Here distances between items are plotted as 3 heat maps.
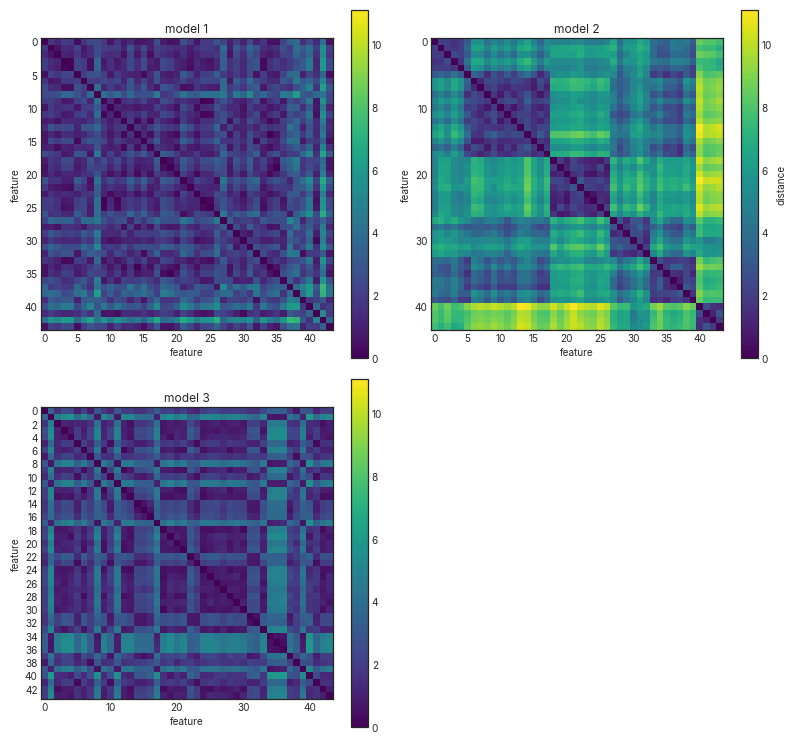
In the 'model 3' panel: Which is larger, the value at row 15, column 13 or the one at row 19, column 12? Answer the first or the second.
the first
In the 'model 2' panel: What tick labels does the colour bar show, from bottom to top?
0, 2, 4, 6, 8, 10
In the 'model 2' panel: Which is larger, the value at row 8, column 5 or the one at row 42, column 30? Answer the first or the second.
the second
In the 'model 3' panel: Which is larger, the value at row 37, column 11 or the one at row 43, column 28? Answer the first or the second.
the first
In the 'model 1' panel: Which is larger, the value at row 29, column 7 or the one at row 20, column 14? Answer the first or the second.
the first
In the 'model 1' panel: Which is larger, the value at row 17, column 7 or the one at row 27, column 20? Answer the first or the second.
the second
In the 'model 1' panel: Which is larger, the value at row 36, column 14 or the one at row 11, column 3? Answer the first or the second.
the first
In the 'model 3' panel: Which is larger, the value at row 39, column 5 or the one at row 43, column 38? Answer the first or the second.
the first
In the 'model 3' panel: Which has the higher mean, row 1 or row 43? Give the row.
1
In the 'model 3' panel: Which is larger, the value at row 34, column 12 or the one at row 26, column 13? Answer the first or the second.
the first
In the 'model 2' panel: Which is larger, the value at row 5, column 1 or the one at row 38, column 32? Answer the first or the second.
the second
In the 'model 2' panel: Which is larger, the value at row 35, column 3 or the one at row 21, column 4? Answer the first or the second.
the second
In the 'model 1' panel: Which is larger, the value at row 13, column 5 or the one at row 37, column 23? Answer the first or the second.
the second
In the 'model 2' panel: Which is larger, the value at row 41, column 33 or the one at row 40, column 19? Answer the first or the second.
the second
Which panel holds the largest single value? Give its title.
model 2
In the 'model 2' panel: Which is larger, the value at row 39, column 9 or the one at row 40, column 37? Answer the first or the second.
the second
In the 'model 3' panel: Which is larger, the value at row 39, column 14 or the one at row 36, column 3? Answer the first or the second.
the second
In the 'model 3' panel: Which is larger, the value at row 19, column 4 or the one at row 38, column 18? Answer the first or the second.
the second
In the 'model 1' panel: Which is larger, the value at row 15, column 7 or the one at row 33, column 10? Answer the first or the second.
the first
